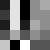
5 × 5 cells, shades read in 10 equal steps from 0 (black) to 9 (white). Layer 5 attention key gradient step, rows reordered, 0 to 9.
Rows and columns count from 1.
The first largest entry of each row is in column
2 2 2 2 3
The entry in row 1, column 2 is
8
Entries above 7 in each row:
1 1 1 0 1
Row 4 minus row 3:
2 -2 2 -1 -1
